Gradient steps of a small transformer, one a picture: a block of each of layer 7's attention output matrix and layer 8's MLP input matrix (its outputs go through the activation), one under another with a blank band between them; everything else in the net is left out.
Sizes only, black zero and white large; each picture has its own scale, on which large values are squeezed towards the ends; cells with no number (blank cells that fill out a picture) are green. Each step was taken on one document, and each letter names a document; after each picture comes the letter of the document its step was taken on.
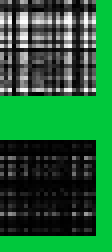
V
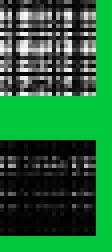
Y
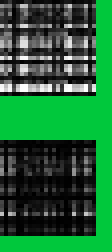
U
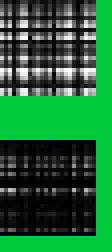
V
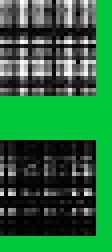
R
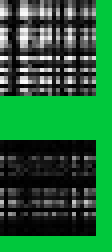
Y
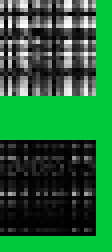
V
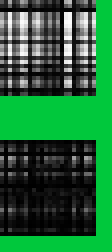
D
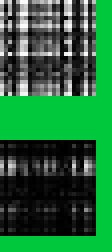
U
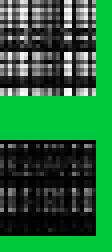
D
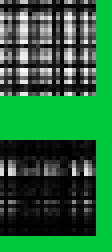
U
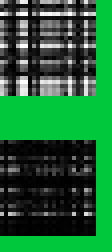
R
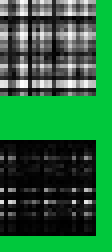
R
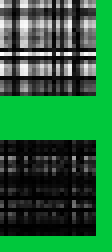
Y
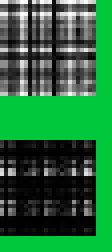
R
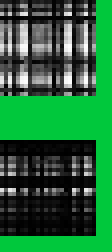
V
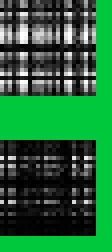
U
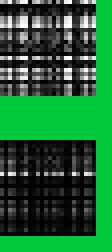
D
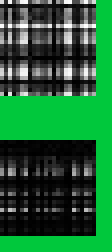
D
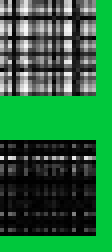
Y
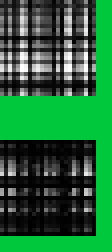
U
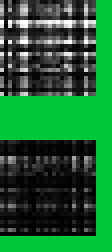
V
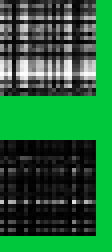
Y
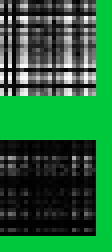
V
